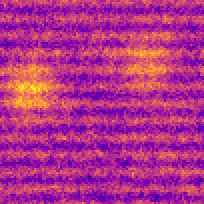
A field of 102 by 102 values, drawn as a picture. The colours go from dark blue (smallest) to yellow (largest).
Bumps: two. Stripes: horizontal, repeating 12 times. Average level on the scale: 40%. Seam: none. Ninth with the highest average: middle left.
